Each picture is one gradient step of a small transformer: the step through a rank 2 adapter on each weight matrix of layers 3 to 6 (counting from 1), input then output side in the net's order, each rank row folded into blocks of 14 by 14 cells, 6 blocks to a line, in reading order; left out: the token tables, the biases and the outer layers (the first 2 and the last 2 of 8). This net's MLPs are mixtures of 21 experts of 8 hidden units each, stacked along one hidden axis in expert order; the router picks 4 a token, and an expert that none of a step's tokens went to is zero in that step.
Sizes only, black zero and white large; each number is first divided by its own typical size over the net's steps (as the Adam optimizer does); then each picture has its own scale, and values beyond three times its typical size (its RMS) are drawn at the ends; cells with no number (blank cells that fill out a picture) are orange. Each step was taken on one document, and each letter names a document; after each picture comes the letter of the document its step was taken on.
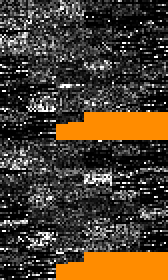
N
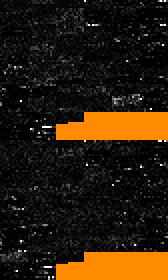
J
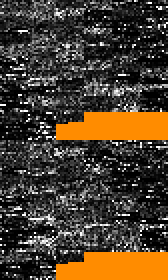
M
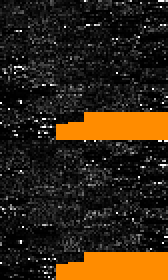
J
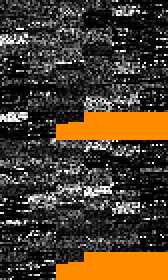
N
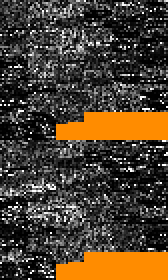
M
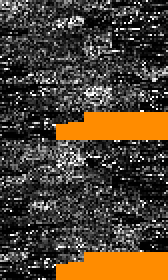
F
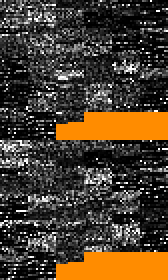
N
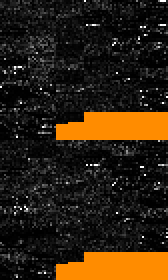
J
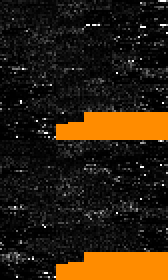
J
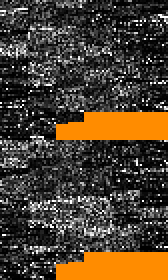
F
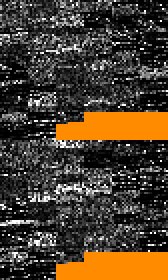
N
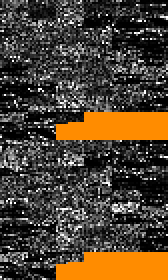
F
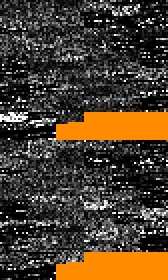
N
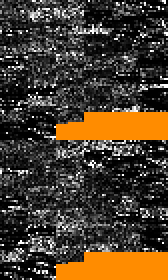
M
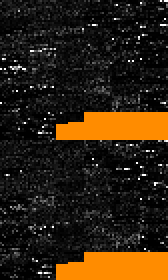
J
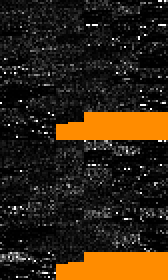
J
